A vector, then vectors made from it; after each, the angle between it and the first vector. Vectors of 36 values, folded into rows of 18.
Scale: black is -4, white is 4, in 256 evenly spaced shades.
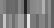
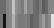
partly opposed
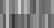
partly opposed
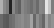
orthogonal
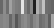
orthogonal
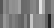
orthogonal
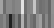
orthogonal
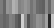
partly opposed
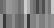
nearly opposite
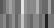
orthogonal
